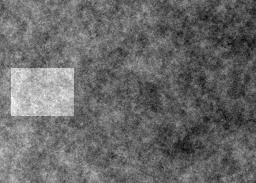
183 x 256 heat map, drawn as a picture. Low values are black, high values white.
Ninth with the highest average: middle left. Slope: up to the left. Odd patch: higher, in the middle left.
